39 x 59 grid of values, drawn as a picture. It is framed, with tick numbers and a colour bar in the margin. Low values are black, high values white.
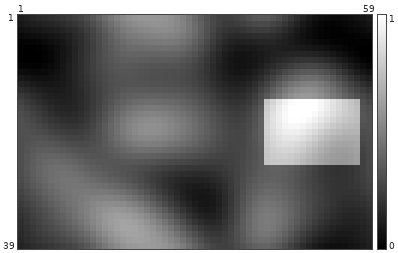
Odd patch: higher, in the middle right. Roughest part: middle right. Histogram: skewed, a long tail of high values. Ninth with the highest average: middle right.
